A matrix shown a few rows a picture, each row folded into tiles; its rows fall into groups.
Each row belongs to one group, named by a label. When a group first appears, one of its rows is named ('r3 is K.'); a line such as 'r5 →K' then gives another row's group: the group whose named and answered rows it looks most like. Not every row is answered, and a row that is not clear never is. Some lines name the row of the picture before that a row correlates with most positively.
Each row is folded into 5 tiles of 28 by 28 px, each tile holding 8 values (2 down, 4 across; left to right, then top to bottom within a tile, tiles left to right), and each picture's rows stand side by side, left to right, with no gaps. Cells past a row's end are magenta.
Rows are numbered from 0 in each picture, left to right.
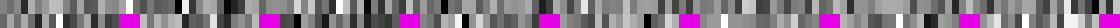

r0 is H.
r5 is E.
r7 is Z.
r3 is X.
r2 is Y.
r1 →E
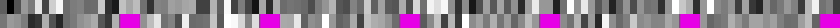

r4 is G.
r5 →G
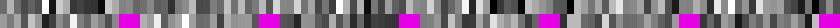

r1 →Z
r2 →Y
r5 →Y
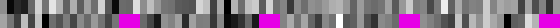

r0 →X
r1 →Y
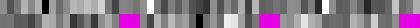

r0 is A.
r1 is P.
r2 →E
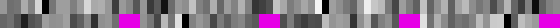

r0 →A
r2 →A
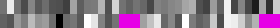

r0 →P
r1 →Z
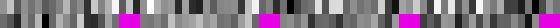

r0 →Y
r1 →G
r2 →X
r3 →Y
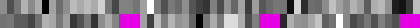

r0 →A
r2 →X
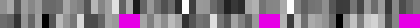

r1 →E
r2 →P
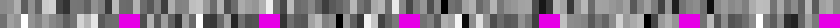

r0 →E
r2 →P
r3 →X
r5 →H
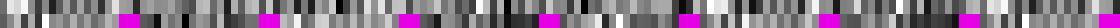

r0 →G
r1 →Y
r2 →Z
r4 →X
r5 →G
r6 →Y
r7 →G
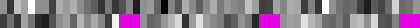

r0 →Y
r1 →X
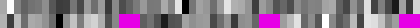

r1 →A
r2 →Z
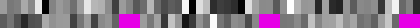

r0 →A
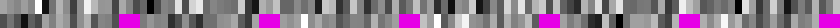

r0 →A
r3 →Z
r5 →E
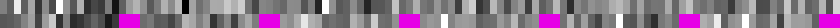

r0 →Y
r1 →A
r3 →E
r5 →Z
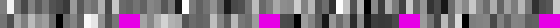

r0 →P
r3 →X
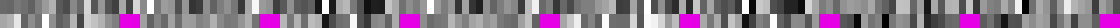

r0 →Z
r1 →G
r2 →E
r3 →G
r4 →Z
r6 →Y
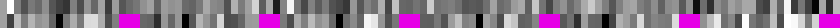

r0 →P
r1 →Y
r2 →P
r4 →Y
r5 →Z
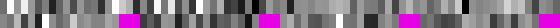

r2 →H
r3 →A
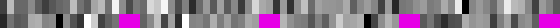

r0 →P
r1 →G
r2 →H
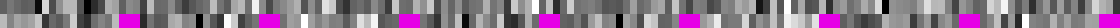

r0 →E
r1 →P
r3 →Y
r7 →G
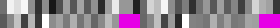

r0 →G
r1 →G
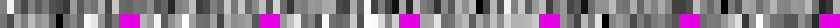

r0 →P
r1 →Z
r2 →Z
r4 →X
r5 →X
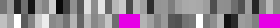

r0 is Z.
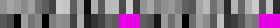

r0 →Y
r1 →Y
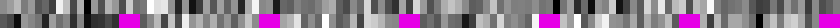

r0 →Y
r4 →Z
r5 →P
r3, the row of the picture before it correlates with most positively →1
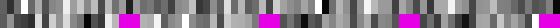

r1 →Z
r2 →A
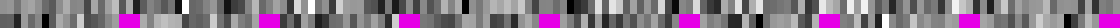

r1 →E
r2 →Y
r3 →A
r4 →X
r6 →G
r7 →H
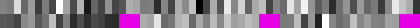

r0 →Y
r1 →Z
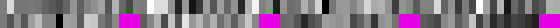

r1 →G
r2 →A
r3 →Y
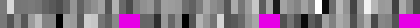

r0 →P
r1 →Y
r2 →A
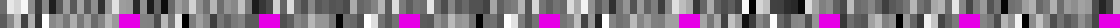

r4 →G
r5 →E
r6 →P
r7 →X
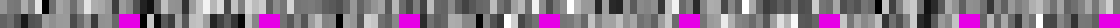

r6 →E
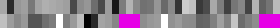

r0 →H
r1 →E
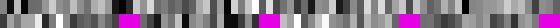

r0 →X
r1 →Y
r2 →Z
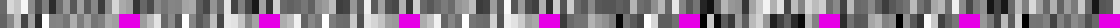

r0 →G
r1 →Z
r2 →Z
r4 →P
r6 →P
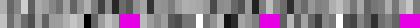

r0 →H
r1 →H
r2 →H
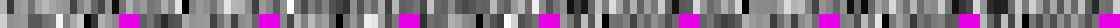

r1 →A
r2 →P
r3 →P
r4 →X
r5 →A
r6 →X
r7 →X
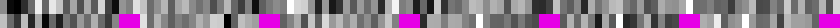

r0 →X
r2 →G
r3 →X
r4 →H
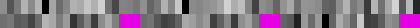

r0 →A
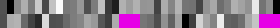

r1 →Y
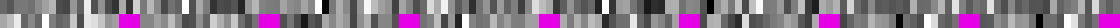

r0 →Z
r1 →E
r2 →A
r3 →G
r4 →E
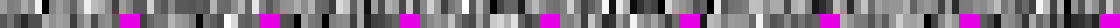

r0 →A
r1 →P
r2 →Y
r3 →E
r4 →E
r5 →X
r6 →H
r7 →Y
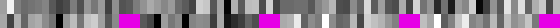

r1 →Y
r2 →Z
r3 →Z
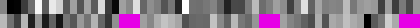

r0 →X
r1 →E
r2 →H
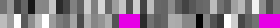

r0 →Z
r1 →P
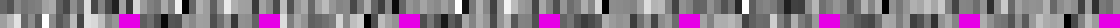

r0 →Z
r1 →A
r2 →H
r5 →E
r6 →A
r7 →H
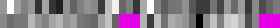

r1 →P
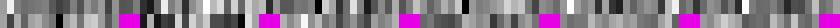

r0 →P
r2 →E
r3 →A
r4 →G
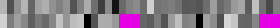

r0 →H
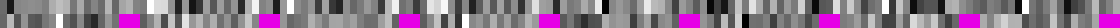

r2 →G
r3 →G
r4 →A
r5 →X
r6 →E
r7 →E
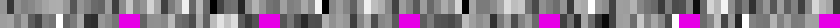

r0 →H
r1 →E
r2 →A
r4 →Y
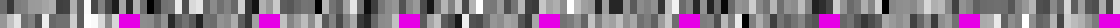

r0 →Z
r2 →E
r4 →G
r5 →X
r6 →A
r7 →Z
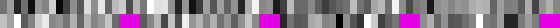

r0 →Z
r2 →P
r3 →H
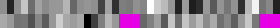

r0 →H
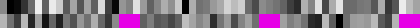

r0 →X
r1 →A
